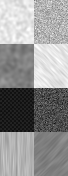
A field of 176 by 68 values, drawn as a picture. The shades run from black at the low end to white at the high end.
It is made of 4 by 2 panels. Panel 1,1: very high, blotchy, faint in contrast. Panel 1,2: high, fine-grained. Panel 2,1: middling, blotchy, faint in contrast. Panel 2,2: very high, slanting down to the right, faint in contrast. Panel 3,1: very low, checkered, faint in contrast. Panel 3,2: low, fine-grained. Panel 4,1: high, streaked downward, faint in contrast. Panel 4,2: middling, slanting up to the right, faint in contrast.
